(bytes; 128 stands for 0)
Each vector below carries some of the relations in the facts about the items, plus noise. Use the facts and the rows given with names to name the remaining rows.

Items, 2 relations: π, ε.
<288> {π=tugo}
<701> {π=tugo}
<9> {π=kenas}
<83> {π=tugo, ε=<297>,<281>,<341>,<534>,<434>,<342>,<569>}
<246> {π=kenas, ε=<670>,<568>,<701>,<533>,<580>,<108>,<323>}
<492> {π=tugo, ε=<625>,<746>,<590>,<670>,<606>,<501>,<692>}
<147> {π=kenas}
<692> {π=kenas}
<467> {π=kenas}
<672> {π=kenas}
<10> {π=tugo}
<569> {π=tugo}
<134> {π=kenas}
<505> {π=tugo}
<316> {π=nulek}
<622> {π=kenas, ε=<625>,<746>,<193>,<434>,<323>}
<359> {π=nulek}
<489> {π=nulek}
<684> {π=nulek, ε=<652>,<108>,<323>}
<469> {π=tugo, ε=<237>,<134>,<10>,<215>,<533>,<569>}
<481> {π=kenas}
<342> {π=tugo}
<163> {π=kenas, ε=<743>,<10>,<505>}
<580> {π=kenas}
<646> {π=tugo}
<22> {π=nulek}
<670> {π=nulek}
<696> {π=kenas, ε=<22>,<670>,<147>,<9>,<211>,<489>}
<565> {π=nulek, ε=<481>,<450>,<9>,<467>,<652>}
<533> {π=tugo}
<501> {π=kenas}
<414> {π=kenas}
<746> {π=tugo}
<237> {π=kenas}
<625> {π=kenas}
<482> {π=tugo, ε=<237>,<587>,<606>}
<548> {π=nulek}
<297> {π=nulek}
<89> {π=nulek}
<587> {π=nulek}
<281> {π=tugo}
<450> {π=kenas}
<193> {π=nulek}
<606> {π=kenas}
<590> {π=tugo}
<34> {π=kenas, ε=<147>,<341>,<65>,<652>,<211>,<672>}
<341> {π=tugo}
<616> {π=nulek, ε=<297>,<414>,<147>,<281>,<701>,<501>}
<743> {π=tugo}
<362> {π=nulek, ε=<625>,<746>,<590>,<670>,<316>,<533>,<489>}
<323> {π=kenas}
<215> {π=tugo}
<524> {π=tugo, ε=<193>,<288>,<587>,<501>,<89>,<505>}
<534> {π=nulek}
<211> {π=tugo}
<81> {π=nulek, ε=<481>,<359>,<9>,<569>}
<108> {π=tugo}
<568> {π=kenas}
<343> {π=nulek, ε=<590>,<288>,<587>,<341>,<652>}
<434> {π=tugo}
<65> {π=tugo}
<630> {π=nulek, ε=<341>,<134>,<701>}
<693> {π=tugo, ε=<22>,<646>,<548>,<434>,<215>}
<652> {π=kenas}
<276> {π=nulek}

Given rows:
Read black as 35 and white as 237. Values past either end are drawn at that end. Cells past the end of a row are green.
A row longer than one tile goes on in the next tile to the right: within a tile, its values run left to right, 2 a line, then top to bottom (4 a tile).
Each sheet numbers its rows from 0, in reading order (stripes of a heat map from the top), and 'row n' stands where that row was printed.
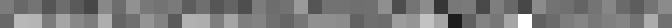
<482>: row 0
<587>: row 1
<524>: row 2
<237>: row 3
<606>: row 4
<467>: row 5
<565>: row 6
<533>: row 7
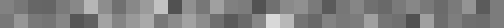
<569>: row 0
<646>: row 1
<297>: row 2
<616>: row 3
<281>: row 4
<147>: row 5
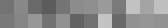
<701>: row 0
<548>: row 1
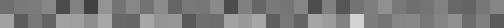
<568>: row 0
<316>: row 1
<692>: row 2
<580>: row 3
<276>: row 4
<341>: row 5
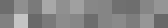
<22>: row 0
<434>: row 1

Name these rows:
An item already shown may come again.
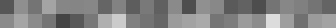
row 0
<534>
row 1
<83>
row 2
<696>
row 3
<362>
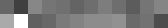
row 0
<565>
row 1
<65>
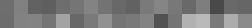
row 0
<288>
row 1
<569>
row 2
<492>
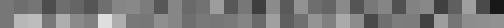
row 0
<492>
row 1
<630>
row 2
<134>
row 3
<89>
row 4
<9>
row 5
<163>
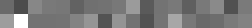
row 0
<81>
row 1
<414>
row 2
<652>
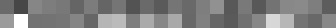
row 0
<81>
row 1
<482>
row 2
<672>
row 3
<616>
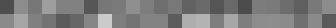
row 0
<297>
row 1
<276>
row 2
<524>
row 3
<211>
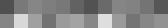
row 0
<362>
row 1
<343>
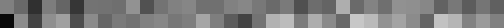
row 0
<743>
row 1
<501>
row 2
<342>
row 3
<492>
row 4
<693>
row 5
<469>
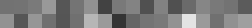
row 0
<414>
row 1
<481>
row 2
<684>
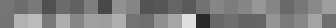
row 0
<492>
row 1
<34>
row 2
<359>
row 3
<215>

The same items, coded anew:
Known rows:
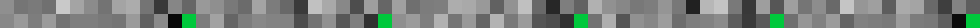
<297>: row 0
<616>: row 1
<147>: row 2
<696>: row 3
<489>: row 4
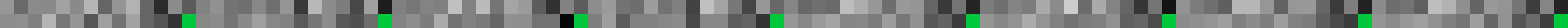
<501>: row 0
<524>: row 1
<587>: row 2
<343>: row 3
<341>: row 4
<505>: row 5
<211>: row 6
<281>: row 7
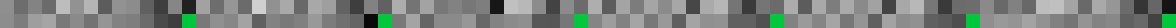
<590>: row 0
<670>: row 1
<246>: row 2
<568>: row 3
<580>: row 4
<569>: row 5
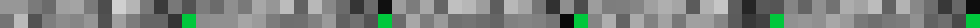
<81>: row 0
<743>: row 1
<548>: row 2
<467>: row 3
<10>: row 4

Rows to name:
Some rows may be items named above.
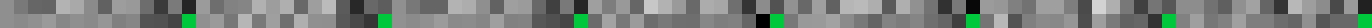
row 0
<65>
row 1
<652>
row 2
<65>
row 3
<22>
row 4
<215>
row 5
<81>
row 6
<83>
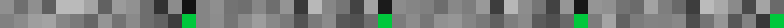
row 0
<434>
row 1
<524>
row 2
<482>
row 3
<616>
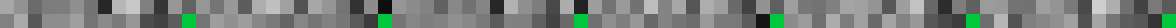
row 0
<34>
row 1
<646>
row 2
<492>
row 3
<316>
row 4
<672>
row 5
<565>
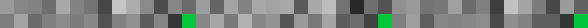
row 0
<630>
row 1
<134>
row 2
<343>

